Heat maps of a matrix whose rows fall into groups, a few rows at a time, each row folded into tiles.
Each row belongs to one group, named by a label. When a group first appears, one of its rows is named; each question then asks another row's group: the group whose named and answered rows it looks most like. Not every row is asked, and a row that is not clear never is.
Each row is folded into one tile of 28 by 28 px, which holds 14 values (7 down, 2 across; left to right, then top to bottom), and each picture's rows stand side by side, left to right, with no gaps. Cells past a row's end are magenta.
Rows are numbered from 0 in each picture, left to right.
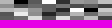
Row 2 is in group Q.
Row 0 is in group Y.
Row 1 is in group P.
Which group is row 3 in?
Q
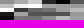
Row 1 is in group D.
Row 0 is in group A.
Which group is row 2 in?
Q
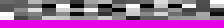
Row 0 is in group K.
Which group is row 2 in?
D
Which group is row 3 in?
P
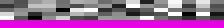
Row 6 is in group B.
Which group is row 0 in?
K
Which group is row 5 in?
Q
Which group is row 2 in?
Q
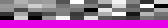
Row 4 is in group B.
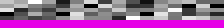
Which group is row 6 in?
P
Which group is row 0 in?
A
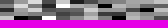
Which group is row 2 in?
D
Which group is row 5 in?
Q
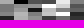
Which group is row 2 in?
B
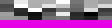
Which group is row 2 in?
B
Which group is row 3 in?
A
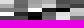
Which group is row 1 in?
A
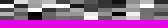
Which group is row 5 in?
D
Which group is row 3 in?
K
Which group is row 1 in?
A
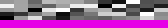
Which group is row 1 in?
Q
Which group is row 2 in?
A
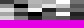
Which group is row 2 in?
B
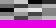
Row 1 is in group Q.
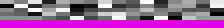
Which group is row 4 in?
K
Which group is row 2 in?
P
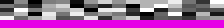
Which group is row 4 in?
P
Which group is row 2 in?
Y
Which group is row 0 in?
Q
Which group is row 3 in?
Q
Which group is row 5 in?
A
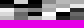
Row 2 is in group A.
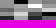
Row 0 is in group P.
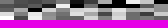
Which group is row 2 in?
Y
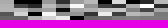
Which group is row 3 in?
Y
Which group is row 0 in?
Y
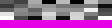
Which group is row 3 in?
P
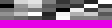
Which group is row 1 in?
B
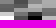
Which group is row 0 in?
K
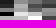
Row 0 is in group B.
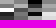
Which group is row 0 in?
A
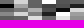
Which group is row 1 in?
P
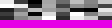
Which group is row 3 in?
Q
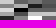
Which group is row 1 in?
K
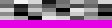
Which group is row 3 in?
P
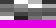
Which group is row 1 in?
D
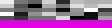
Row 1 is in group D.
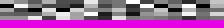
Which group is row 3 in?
B
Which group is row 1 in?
Q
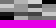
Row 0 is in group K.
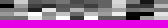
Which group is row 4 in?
B
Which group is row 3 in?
K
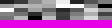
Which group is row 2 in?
D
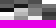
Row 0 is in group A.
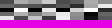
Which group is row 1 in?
Q
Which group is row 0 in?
Q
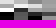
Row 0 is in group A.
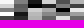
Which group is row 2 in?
Q
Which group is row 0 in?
B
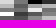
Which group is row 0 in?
B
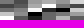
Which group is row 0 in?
K
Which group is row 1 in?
A
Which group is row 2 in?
Q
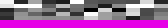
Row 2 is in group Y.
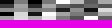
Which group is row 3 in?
Q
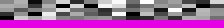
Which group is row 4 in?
B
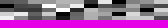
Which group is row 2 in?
A
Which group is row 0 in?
K
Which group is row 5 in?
Q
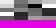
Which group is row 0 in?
B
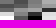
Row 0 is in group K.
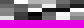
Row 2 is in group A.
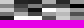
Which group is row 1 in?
Q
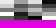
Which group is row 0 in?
B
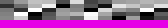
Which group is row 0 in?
K
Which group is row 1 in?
A
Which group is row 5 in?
A
